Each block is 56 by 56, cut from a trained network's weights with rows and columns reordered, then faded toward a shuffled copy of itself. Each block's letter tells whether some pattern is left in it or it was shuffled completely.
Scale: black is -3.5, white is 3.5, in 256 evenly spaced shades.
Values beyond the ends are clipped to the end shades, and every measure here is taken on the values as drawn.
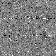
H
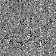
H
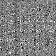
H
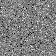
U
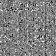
H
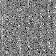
H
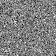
U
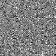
H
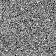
U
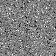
U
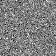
U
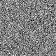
U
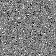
U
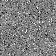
U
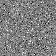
U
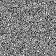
U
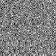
H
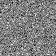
U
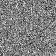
U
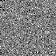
H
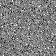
U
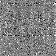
H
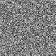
H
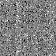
H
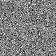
U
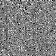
H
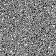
U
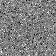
U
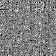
H
